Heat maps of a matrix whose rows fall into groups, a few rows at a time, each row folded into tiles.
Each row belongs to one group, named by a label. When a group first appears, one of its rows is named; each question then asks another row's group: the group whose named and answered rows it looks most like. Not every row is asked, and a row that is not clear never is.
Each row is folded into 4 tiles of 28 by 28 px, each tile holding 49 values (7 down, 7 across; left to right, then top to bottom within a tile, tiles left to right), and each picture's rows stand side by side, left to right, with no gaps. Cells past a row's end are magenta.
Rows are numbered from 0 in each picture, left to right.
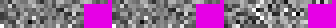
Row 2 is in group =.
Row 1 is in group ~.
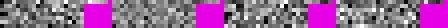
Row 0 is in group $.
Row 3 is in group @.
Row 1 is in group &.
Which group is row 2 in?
~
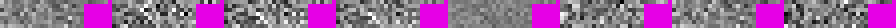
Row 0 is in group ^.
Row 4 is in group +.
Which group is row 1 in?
=
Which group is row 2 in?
=
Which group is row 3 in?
=
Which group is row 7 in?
~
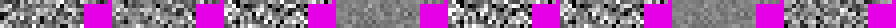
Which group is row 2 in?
@
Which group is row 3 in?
=
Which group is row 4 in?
@
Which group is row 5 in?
@
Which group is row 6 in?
=
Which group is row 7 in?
&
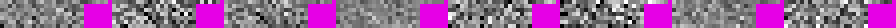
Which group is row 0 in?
&
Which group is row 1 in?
+
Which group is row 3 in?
=
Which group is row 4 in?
&
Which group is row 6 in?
^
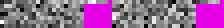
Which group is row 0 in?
$
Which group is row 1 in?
&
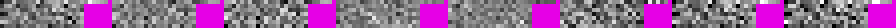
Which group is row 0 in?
$
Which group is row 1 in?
&
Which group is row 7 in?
$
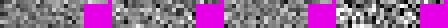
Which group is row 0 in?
$
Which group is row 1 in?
@
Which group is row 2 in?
&
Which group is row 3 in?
@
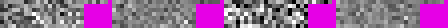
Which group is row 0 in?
=
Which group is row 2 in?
@
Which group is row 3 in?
^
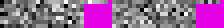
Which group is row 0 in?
$
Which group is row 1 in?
+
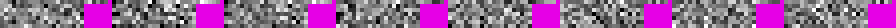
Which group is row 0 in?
@
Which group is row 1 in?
$
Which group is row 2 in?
$
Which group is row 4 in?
&
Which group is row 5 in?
+
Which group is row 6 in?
~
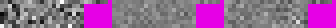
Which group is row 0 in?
~
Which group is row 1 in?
=
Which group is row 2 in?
^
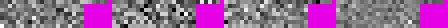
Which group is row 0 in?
~
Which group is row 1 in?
+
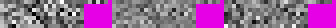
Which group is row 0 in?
+
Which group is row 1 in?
+
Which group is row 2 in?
~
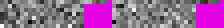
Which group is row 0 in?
~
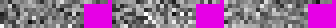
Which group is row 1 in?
=
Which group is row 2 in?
^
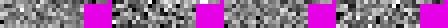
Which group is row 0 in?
^
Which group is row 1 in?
$
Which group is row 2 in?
&
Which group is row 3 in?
~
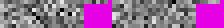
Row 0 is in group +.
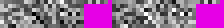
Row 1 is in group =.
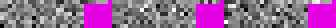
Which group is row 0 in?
&
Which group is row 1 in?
=
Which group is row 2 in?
$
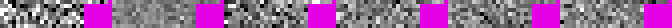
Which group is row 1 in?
^
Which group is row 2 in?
$
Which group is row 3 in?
&
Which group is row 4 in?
+
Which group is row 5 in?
^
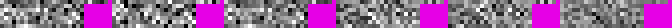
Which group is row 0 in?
@
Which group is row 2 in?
@
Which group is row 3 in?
=
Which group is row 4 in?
=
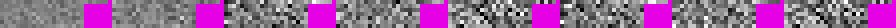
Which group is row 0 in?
=
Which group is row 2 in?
$
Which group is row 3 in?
&
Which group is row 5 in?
$
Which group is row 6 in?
~
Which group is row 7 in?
+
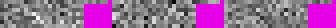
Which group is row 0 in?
=
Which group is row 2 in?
+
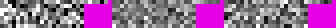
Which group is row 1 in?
~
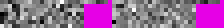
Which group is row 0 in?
~
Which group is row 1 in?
^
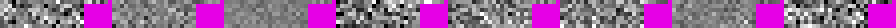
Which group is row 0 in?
@
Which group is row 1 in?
&
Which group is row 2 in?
+
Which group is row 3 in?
$
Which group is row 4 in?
=
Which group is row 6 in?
^
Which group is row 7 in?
@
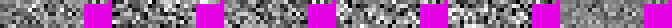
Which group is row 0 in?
=
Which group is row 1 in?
$
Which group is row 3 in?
@
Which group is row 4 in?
@
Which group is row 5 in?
+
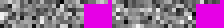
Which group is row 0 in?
&
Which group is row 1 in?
@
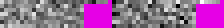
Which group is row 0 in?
^
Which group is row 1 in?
$
